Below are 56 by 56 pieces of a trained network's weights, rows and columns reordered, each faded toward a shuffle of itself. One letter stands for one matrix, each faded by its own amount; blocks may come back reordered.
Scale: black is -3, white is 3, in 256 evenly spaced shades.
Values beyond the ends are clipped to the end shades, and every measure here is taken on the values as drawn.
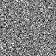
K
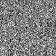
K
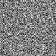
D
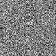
D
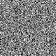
K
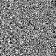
K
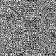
D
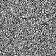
K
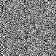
D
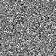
K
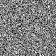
K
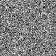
K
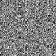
D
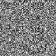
D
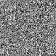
K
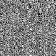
D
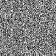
D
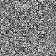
D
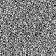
K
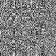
D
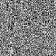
D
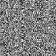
D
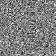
K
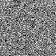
K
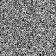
D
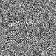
K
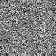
K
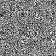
K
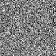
D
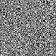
D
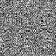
D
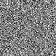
K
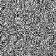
D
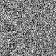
D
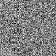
D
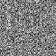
D
